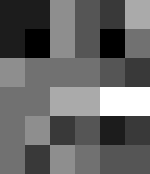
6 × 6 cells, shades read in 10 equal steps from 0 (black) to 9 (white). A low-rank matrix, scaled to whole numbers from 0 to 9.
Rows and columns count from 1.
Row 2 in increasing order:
0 0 1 3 4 5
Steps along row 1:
same up down down up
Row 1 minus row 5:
-3 -4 3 0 1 4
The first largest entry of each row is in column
6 3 1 5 2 3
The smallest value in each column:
1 0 2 3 0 2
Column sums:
19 16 27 23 18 26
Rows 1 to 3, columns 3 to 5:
5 3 2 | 5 3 0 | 4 4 3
